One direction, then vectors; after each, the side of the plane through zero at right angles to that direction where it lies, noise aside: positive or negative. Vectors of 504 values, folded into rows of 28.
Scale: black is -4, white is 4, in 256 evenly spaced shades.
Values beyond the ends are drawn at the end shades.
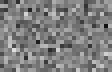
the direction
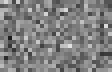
negative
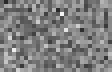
positive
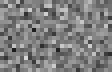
negative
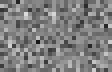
positive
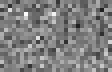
positive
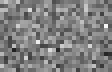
negative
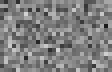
positive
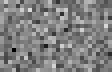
negative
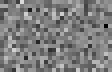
positive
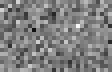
negative
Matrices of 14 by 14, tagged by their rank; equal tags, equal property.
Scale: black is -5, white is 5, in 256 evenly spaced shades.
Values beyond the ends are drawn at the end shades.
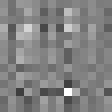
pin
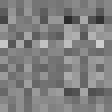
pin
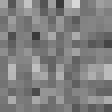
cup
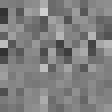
cup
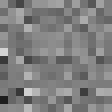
cup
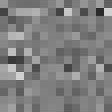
cup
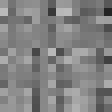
pin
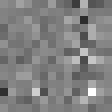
cup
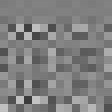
pin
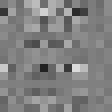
pin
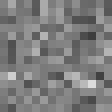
cup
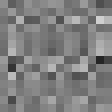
pin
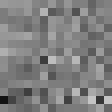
cup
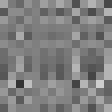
pin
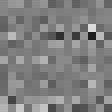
cup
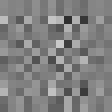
pin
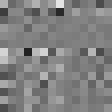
cup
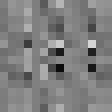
pin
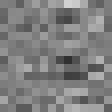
cup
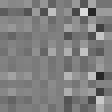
pin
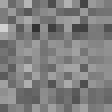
pin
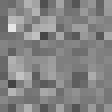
cup
